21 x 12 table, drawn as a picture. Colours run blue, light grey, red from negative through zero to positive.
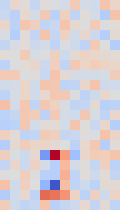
An odd patch, rougher than its surroundings, sits in the bottom middle. The halves do not mirror each other. Values change most from cell to cell in the bottom middle. Fine speckle covers the field. No overall slope runs across the table. A few values lie far out on both sides of the bulk.
